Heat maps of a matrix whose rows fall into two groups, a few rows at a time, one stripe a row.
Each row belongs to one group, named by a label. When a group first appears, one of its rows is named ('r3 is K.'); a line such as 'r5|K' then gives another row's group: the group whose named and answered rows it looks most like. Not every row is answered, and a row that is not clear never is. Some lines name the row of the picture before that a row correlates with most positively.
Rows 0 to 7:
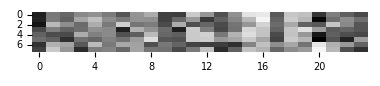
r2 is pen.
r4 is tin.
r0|tin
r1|tin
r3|tin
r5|tin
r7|pen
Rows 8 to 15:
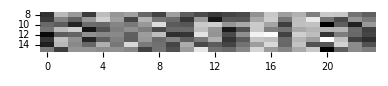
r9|tin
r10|tin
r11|pen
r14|pen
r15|tin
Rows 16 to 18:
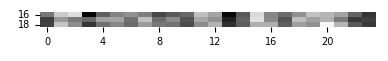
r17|pen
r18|pen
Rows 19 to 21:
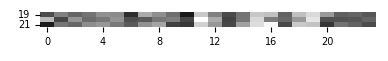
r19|tin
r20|tin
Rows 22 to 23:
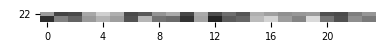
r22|tin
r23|tin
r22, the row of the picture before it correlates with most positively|20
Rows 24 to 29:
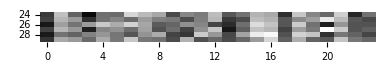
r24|pen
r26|pen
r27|pen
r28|tin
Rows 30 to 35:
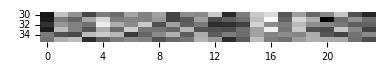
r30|pen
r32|pen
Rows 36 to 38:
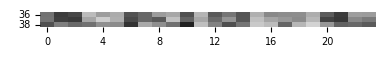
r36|tin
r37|tin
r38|tin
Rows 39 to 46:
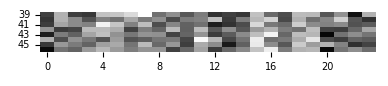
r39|pen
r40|pen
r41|pen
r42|tin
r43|tin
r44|tin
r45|pen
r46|tin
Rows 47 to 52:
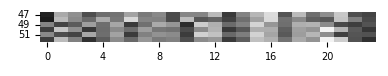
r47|pen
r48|pen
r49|tin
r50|pen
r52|pen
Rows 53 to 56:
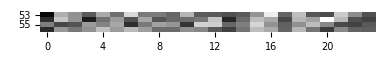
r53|pen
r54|pen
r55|tin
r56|pen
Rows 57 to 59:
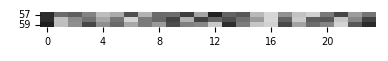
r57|tin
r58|pen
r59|pen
